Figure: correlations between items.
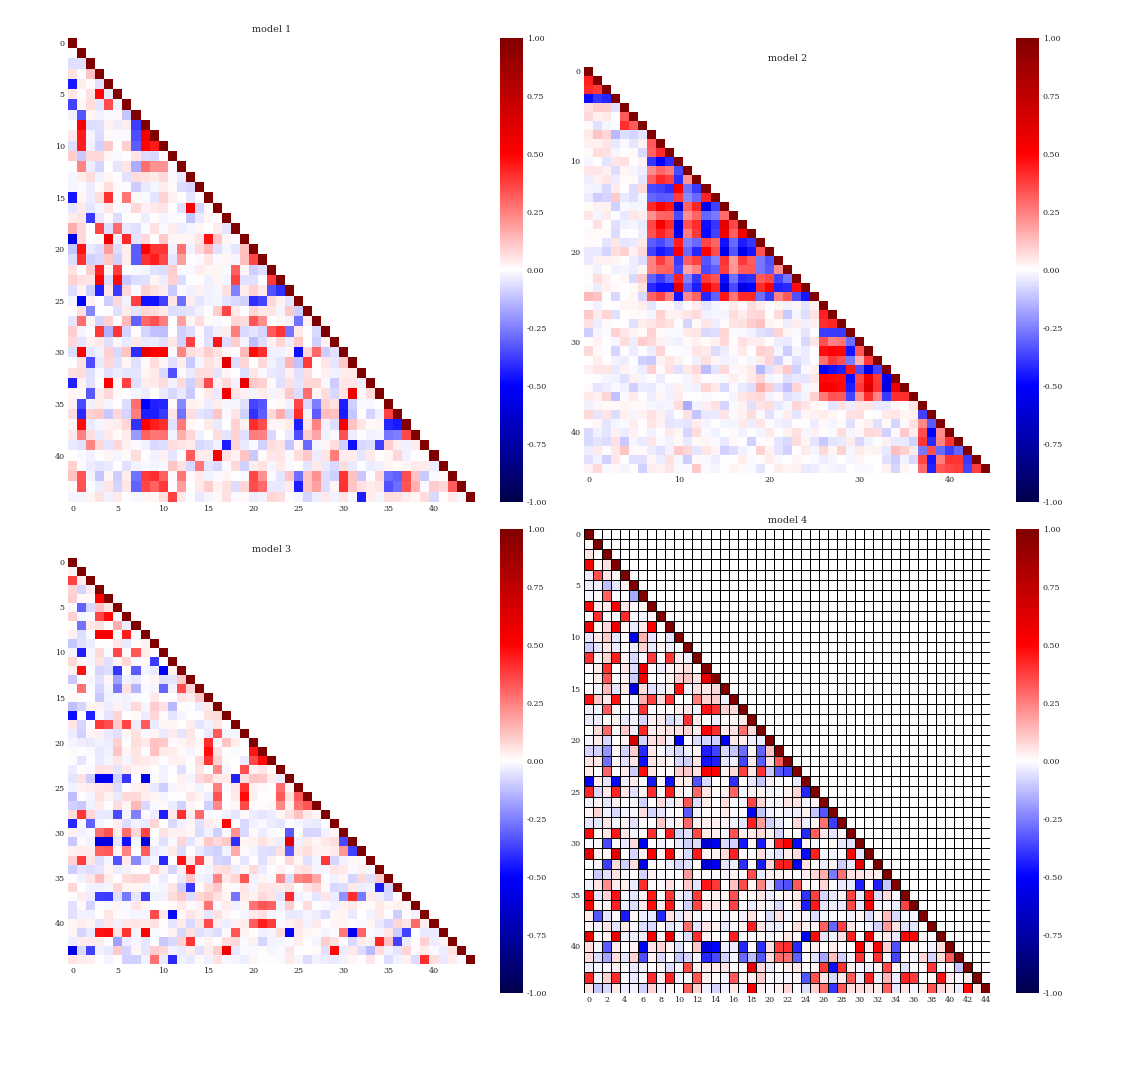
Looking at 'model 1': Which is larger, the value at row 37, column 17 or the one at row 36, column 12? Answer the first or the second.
the first
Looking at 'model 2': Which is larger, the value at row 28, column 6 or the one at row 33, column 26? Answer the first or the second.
the first
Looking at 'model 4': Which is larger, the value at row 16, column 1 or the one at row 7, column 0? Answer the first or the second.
the second
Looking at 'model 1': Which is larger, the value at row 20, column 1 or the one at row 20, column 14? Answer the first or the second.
the first
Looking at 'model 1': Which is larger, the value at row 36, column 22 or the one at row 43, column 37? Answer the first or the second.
the second
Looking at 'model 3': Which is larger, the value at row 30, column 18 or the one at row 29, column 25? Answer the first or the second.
the first
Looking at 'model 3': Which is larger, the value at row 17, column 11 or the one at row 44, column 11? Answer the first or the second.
the first
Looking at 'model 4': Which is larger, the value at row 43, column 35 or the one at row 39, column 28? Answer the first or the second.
the first
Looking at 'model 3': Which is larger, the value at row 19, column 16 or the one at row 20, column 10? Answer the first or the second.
the first
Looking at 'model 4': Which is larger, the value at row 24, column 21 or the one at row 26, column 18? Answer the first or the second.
the second
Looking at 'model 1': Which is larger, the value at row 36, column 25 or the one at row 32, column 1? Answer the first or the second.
the first
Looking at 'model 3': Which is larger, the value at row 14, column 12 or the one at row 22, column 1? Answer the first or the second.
the first
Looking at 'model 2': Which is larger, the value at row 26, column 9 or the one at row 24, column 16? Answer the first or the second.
the first
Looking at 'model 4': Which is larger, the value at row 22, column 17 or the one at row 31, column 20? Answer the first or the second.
the second
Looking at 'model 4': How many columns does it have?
45
